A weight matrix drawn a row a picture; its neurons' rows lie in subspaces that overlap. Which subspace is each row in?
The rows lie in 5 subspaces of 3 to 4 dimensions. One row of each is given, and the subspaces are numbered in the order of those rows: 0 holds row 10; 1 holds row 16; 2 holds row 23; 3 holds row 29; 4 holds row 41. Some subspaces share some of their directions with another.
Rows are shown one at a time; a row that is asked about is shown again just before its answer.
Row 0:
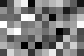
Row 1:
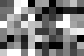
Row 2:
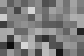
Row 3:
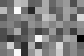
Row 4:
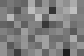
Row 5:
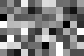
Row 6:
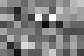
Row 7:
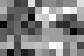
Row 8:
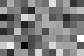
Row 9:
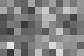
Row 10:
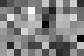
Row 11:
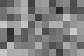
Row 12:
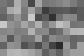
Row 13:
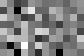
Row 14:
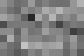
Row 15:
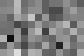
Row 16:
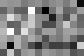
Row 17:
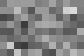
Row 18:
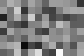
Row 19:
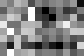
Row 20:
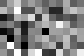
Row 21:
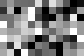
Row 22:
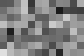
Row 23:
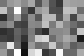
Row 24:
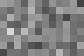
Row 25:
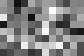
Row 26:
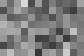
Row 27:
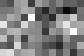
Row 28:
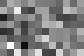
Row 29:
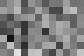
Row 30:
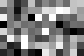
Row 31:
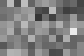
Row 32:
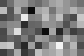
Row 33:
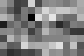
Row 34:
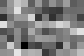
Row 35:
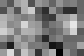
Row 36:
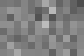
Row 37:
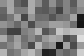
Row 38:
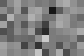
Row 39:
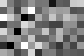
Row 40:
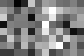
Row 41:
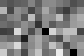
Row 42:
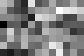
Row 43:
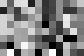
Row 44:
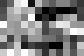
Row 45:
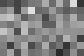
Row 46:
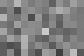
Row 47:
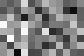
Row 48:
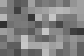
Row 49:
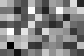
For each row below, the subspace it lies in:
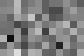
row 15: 3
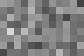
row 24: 1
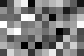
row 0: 2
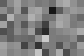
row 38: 0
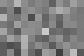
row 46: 4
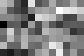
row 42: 1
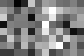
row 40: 0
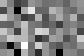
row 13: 2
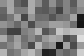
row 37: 2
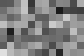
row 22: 1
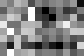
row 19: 1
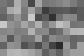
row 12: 4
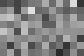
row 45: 0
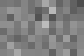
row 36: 0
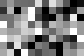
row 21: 2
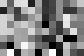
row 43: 0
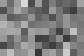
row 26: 0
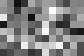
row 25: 0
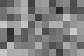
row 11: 1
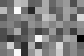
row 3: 2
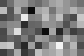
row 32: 2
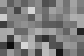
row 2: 3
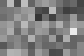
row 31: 0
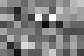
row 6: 0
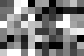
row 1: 2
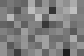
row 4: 0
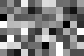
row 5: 3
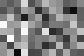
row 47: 3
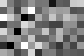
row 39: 2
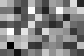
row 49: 1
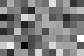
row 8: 2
